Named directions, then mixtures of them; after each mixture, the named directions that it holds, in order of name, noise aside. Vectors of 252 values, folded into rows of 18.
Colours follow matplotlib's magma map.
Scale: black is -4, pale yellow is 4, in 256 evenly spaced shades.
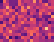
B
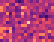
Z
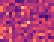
Z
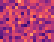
B, Z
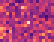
Z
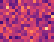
B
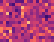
B, Z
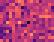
Z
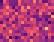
B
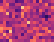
B, Z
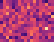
B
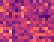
B, Z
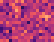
B, Z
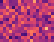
B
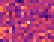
Z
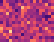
B, Z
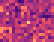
Z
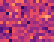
B, Z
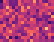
B
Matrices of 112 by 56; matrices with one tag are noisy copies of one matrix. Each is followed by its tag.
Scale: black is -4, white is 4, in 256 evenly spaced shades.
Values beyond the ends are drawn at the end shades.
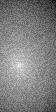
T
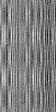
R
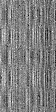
R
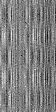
R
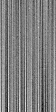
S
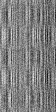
R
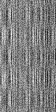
R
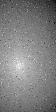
T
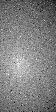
T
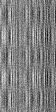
R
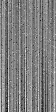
S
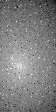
T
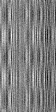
R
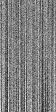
S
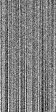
S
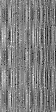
R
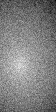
T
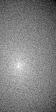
T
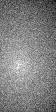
T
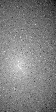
T
